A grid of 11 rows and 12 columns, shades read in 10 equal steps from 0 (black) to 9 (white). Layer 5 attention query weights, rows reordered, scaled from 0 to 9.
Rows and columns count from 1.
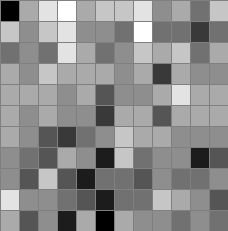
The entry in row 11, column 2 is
3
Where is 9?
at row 1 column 4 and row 2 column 8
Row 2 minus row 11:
1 2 2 7 -1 5 -2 4 -1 0 -3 0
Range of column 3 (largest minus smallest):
5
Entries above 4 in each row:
10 7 8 11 11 10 9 6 4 6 7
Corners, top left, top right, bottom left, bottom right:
0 7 6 4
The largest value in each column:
8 6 8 9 6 7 7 9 7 8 6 7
